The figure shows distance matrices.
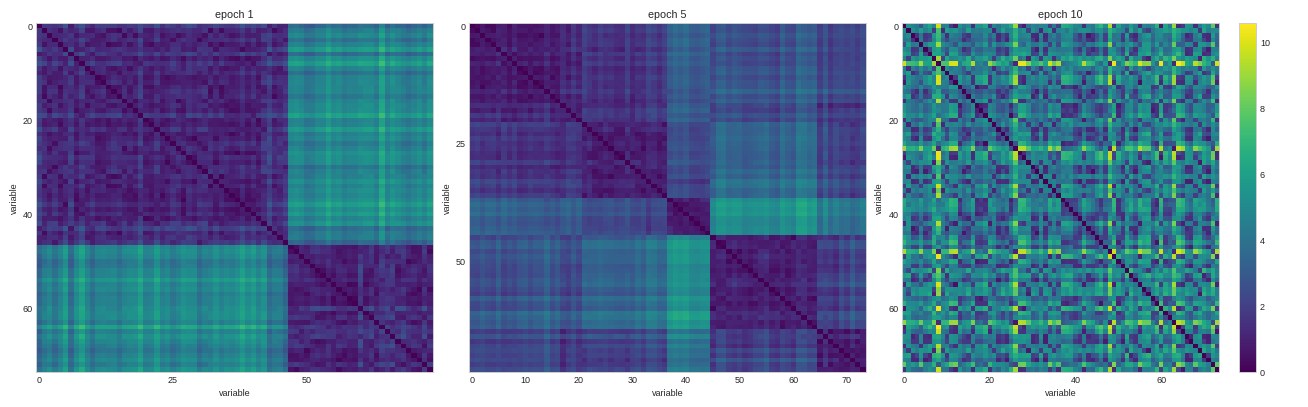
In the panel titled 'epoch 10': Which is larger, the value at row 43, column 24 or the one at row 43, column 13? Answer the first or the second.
the second
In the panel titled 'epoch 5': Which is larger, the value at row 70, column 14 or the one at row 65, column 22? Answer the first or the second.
the first
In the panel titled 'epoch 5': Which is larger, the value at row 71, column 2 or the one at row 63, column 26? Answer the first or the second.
the second
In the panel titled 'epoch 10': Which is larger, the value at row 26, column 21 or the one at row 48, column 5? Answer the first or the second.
the first
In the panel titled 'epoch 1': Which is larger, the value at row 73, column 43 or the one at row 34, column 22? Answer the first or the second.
the first
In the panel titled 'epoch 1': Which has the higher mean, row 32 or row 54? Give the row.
54
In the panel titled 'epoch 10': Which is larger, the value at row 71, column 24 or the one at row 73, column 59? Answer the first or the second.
the second
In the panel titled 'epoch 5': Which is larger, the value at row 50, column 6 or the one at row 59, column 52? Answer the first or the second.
the first
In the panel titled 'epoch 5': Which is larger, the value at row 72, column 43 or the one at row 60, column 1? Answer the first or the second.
the first
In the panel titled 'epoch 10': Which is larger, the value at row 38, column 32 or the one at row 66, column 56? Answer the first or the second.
the second
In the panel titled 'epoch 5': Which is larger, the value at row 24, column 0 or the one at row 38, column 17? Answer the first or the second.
the second
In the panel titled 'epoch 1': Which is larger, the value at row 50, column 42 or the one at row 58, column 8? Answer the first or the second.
the second
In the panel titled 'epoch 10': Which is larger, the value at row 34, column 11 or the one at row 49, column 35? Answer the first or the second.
the second
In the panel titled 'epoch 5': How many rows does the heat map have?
74
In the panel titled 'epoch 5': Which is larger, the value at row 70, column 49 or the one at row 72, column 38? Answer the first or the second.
the second
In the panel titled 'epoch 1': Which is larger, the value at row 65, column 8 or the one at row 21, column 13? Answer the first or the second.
the first
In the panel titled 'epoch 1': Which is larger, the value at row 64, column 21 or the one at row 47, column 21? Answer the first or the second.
the first
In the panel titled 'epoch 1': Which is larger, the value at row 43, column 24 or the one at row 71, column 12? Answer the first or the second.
the second
